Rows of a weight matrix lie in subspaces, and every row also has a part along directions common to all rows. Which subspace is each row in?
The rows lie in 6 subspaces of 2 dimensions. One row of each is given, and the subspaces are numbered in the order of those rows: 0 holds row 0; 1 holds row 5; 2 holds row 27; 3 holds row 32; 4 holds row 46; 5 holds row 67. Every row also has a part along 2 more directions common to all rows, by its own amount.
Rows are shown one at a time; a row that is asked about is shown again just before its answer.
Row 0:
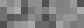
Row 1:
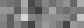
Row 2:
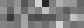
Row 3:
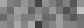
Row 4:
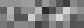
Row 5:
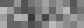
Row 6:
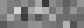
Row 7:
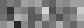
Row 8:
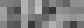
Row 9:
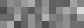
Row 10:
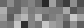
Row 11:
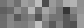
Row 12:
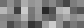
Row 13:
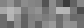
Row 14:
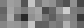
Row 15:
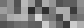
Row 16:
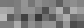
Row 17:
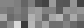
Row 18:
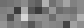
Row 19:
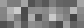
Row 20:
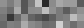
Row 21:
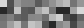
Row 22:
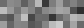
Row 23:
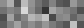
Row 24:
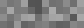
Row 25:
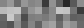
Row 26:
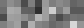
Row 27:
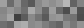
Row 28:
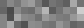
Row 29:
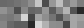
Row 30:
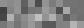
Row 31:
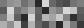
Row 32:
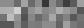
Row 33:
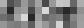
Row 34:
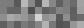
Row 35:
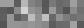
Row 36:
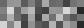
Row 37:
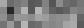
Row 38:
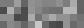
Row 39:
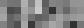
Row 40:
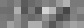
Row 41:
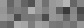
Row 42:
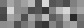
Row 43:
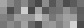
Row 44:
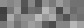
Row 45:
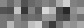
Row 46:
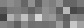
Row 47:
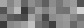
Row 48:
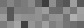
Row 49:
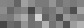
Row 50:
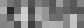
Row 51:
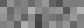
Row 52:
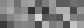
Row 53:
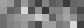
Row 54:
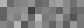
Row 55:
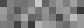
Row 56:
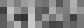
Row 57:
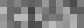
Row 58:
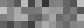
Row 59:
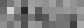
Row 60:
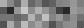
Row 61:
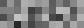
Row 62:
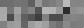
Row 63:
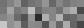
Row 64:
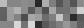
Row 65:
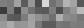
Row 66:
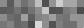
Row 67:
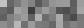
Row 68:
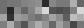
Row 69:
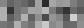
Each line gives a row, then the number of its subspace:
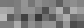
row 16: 4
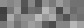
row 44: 4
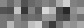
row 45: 4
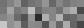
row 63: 0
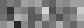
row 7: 2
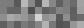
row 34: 0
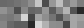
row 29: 5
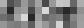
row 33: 5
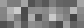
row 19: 3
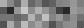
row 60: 1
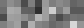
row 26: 4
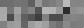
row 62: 4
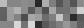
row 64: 5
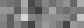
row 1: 3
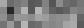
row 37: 1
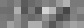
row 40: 4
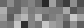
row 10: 2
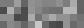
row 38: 5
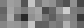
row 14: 3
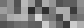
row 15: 0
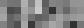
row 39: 4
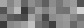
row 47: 0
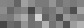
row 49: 0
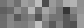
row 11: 1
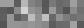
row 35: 1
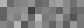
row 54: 5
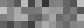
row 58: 3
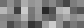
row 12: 4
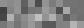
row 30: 4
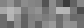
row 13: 3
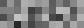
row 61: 2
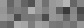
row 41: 2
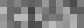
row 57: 1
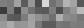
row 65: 3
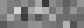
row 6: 3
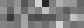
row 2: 0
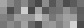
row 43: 1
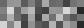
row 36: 0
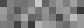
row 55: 5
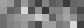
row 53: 1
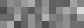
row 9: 2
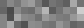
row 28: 2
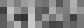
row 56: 1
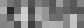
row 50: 1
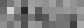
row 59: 1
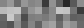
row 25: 3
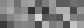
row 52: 0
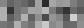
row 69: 2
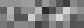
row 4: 4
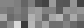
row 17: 2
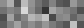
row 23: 1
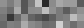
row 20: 0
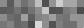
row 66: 5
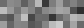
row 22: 0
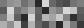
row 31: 0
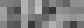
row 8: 4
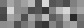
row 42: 2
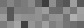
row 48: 2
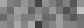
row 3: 5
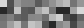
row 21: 5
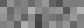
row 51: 5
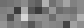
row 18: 3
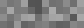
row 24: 3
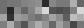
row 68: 2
